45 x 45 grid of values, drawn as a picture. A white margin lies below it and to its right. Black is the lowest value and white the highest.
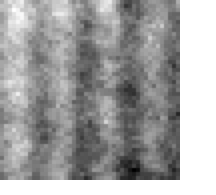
Ninth with the lowest average: bottom right. Ninth with the highest average: top left. Stripes: upright, repeating 4 times. Slope: up to the top left.
